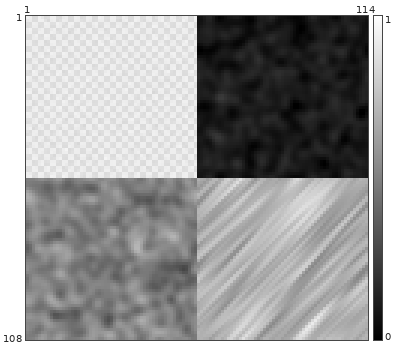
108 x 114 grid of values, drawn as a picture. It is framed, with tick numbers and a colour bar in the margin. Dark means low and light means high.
It is made of 2 by 2 panels. Panel 1,1: very high, checkered, faint in contrast. Panel 1,2: very low, blotchy, faint in contrast. Panel 2,1: middling, blotchy. Panel 2,2: high, slanting up to the right.
